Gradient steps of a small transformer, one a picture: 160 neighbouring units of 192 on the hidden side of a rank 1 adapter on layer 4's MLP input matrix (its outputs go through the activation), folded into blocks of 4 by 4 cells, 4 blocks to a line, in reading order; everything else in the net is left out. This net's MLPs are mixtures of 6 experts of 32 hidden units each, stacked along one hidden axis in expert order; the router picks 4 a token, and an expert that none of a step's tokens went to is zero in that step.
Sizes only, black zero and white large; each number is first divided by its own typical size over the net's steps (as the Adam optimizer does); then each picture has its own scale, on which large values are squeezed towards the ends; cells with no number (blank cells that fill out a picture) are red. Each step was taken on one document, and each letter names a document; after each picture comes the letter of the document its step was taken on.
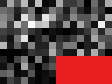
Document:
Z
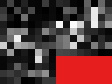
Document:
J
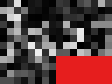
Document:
Z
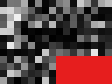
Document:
Z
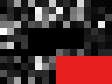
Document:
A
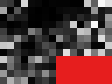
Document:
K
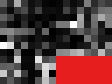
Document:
K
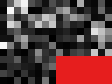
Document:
Z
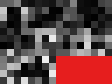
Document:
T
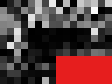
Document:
A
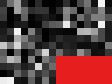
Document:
K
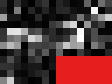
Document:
J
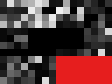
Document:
A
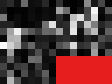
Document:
J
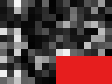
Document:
K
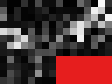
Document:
J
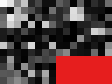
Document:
Z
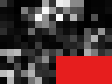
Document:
T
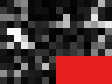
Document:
J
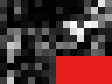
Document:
J
